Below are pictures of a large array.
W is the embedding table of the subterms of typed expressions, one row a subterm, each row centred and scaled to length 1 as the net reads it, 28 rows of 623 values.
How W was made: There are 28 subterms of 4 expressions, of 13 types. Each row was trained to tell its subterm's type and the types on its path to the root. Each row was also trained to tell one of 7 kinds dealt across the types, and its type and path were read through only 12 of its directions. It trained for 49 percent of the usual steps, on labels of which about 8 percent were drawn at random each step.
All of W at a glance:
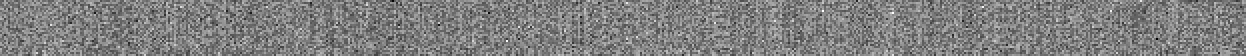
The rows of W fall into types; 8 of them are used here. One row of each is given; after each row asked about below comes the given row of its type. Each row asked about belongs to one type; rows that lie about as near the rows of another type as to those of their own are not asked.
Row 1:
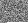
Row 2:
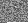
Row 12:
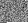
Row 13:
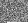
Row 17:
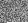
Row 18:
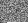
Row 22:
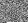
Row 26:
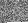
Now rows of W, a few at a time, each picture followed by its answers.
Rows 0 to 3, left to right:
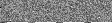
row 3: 12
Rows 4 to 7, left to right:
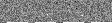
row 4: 22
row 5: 1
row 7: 13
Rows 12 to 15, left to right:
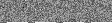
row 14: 2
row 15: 12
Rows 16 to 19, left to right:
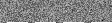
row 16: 2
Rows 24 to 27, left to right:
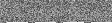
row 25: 18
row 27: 18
